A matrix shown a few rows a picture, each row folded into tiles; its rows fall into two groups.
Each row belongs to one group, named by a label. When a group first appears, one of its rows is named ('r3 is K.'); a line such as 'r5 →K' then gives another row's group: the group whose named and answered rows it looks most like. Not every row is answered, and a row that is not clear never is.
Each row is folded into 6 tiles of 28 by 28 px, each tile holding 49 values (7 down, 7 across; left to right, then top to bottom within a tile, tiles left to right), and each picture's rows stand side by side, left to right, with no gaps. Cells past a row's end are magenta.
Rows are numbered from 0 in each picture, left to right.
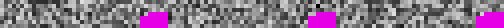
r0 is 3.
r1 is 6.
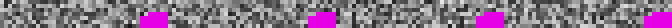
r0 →3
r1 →6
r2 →6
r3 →3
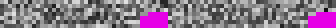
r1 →6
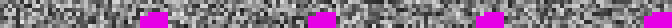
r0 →6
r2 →3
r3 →3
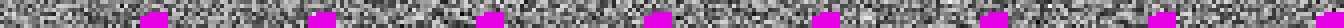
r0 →6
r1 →6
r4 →3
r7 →6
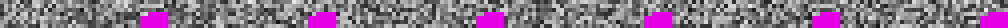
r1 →3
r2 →6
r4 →6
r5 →6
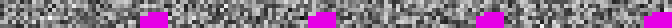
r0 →6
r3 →3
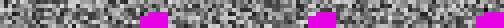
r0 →3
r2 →6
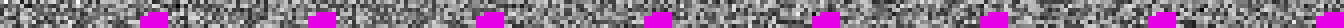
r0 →6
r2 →6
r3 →6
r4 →3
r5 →3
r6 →3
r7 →6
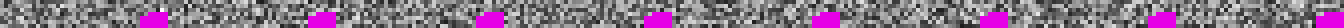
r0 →3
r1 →6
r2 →3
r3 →6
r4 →3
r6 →3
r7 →6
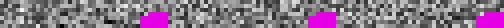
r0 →3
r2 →6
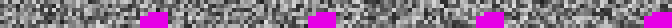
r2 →3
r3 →3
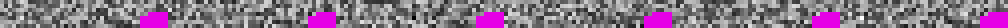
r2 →3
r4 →3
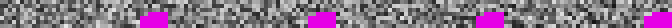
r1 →6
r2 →6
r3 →6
